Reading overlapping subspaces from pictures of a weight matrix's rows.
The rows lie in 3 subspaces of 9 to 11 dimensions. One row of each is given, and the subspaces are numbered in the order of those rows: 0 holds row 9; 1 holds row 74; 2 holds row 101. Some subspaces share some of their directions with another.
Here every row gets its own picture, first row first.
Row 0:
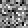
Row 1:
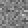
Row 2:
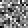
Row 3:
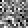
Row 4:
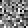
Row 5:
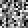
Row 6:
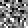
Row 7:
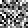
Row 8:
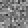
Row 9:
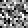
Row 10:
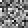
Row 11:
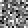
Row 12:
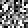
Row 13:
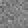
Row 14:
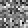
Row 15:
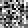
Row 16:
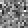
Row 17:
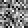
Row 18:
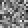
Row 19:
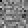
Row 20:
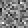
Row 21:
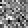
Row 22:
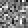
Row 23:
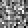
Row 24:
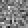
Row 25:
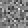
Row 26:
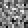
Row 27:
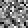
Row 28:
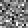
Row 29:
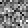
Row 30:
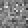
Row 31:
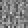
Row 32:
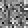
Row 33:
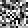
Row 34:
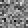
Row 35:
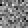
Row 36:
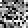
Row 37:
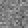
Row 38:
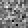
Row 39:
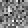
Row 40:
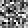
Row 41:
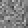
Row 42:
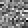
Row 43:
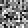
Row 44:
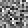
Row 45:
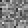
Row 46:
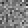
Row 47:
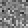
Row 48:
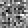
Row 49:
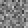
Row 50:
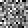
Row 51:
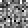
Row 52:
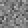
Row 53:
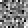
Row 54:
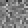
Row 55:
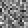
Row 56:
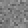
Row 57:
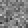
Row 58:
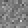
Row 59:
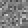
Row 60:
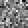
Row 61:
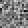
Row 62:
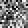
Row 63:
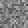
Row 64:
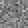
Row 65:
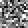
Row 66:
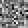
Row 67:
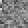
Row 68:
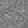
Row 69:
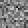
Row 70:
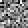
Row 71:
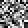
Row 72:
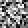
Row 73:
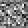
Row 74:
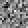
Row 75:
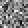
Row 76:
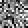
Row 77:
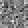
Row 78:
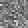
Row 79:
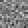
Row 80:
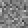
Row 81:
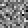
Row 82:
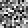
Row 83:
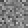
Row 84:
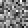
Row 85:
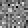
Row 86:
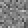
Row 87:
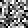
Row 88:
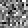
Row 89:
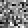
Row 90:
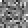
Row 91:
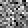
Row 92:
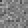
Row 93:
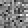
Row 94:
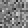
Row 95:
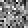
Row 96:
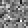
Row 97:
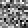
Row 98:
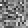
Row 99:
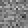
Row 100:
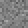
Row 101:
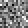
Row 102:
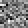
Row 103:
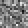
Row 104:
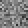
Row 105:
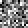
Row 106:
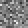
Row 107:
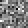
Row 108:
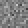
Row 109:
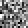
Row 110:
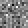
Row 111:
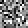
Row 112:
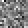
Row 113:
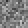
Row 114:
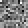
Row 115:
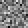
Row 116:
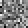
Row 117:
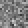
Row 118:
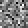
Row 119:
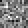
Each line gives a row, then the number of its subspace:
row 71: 2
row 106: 0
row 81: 2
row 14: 0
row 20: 2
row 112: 0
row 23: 2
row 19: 0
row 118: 0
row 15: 0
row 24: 0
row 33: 0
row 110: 2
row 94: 0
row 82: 1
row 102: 1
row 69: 0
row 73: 0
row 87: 2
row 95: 0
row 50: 0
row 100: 0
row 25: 0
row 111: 0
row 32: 2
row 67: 0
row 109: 1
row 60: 2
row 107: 0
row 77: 1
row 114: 2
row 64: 1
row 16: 1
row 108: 1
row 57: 0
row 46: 2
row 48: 1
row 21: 1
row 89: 1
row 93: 1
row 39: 1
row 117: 1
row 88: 1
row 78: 0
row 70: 2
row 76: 2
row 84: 1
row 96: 2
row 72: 1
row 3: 2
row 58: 1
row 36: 0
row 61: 1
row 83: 0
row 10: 1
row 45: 1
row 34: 0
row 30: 1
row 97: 0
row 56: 1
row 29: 2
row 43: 1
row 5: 2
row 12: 1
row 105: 0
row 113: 1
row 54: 2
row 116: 1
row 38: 1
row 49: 1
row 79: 0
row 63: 2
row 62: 2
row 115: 0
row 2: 2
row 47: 0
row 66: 0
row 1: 0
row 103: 0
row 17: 1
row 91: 0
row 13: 2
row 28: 0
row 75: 1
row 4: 1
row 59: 1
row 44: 0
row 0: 0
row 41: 1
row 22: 1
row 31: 1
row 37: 0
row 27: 2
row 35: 2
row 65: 2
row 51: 0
